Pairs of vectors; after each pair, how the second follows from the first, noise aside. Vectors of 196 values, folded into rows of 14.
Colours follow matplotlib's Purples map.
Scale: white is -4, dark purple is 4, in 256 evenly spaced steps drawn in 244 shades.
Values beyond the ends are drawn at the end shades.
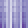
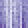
copied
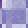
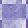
reversed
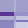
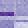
copied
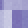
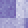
reversed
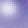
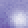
reversed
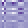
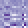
reversed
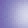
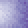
reversed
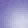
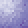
reversed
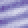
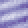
reversed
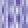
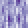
copied
